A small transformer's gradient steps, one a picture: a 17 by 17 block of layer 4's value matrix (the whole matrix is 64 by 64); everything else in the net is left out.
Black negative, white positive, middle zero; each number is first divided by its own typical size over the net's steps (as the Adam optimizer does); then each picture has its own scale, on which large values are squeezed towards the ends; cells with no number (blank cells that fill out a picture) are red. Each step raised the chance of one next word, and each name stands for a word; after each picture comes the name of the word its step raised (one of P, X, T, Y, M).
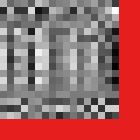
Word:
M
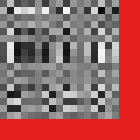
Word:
M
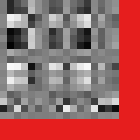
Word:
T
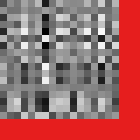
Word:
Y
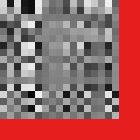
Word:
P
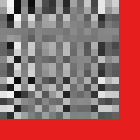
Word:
P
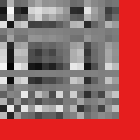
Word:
M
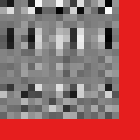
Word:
M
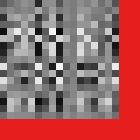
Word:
Y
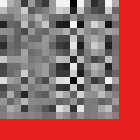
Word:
P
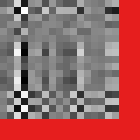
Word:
M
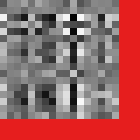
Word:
Y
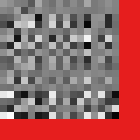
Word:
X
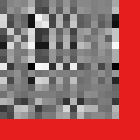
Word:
T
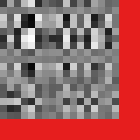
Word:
T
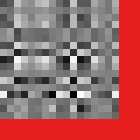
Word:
X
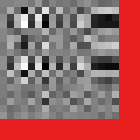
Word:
T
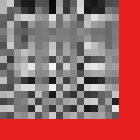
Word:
P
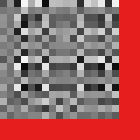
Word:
P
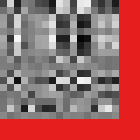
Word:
P
